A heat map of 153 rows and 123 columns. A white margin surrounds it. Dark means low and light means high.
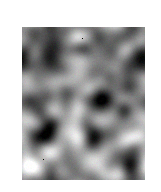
Lone odd cells: 2, each lower than its neighbours. Histogram: bell-shaped. Grain: smooth. Odd rows or columns: none. Mirror symmetry: none.
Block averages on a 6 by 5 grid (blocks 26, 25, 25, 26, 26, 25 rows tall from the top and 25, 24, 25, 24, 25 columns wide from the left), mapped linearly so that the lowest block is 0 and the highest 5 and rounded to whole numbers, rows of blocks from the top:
1 0 2 1 2
0 1 3 2 0
2 2 3 0 1
2 2 3 2 2
1 3 3 2 4
5 2 3 4 1
